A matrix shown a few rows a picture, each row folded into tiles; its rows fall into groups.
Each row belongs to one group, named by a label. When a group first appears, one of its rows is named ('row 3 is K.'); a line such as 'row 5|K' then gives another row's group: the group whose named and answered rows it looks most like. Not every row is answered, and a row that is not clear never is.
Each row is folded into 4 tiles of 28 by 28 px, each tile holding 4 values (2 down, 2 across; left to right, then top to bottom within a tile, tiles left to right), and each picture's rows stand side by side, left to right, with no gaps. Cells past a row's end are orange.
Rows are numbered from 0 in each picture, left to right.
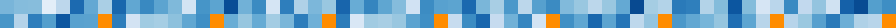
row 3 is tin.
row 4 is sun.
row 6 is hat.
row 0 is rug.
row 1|tin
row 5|rug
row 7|rug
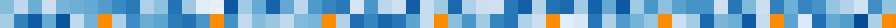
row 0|rug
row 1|hat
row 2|tin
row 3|rug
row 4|rug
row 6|sun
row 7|sun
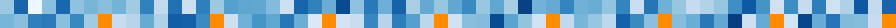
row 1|sun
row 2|rug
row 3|sun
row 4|rug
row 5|sun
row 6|rug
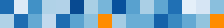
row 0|rug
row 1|hat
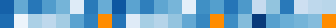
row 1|tin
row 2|hat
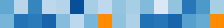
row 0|rug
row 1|rug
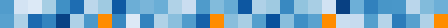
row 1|tin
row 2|hat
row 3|sun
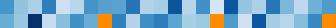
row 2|tin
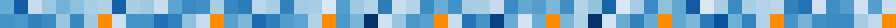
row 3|tin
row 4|rug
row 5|tin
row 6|hat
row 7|hat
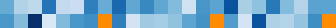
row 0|tin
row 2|tin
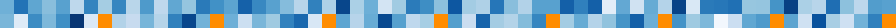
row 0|sun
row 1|sun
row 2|sun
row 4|tin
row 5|sun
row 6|tin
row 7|tin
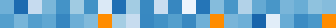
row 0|hat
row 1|sun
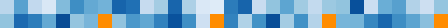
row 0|rug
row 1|hat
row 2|hat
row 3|hat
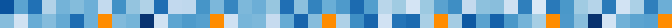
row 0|sun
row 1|tin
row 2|sun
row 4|rug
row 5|tin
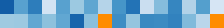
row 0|sun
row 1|hat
